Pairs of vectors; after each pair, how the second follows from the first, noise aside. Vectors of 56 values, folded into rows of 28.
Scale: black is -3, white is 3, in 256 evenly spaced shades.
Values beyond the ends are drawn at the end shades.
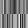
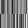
shuffled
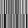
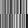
wrapped around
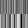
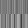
shrunk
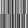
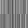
shrunk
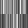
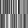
shuffled
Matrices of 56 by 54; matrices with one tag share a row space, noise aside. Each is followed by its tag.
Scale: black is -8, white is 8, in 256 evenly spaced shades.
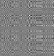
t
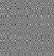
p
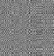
t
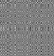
p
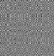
p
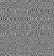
p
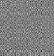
p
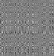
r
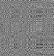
t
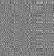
t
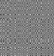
p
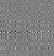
p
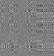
t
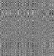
r
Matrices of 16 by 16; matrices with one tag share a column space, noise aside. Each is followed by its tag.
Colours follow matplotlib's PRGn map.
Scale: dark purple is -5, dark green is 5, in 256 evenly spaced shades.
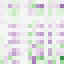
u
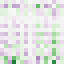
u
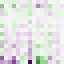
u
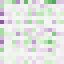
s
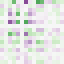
s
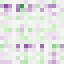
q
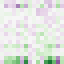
u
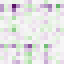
q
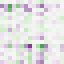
q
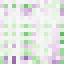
u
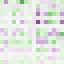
s
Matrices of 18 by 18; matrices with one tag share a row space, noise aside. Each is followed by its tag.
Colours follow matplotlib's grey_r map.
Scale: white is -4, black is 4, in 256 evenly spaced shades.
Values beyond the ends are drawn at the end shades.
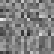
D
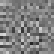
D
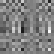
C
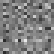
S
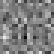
S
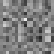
S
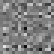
S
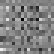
D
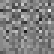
C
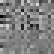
D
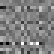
D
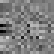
D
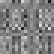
C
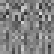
C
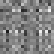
C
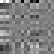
D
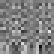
C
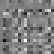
S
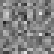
S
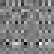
C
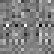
C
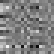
D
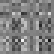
C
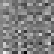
S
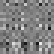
C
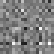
C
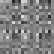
C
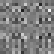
C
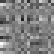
D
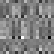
C
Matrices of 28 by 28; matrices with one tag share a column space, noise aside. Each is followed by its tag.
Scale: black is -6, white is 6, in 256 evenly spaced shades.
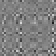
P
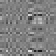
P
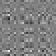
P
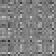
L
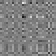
L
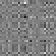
L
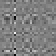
P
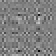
P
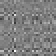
P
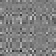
P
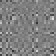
P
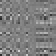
P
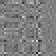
L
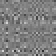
P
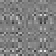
P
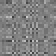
L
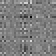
L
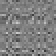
P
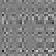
P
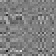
P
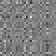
L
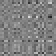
L
